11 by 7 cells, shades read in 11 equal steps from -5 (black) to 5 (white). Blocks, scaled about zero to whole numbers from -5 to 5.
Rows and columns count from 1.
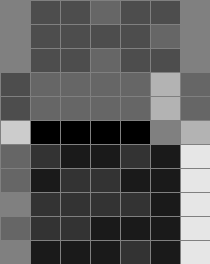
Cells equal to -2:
14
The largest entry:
4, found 5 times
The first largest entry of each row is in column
1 1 1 6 6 1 7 7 7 7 7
